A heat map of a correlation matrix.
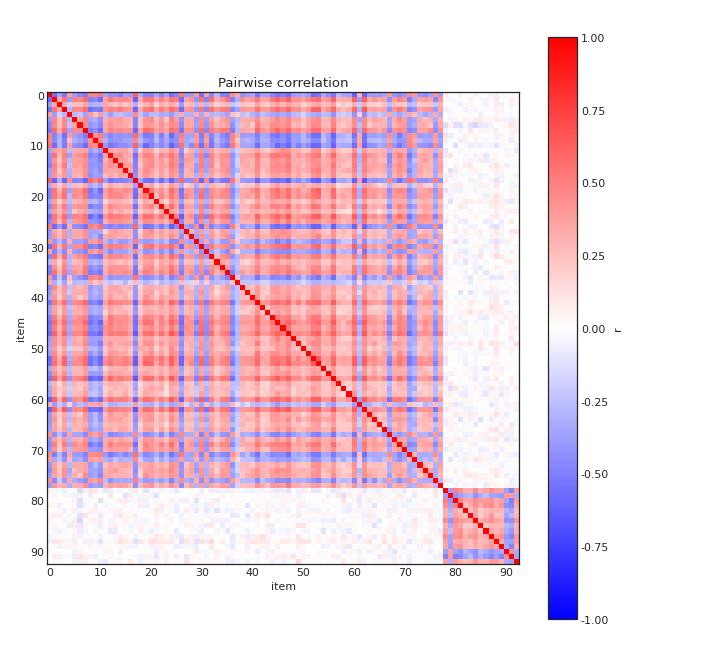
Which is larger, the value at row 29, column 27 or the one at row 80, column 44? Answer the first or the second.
the second
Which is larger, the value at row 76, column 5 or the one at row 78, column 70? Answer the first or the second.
the second
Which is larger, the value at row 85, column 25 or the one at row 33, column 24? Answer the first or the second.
the second
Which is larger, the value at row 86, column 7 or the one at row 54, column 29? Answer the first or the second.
the first
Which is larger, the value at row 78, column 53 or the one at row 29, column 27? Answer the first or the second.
the first
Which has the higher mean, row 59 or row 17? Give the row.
59
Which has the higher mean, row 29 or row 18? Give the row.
18
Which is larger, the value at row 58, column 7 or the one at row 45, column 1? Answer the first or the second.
the second
